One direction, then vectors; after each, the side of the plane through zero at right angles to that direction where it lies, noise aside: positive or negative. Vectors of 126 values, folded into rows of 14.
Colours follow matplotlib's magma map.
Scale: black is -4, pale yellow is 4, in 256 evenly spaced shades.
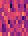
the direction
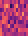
positive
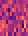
negative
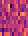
positive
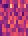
negative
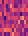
negative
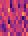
positive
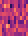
positive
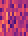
positive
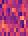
negative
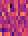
positive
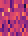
positive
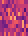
positive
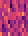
positive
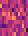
positive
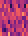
positive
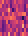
positive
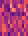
negative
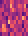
negative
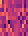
positive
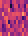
positive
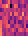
positive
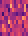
negative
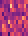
negative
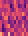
positive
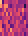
positive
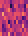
positive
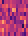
negative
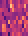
negative
